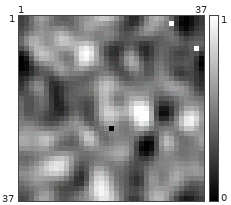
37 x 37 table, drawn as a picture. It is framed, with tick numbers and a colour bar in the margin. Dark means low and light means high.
The centre is the ninth with the highest average. Three lone cells stand out: two far higher and one far lower than their neighbours. Overall the values sit about 50% of the way up the scale.
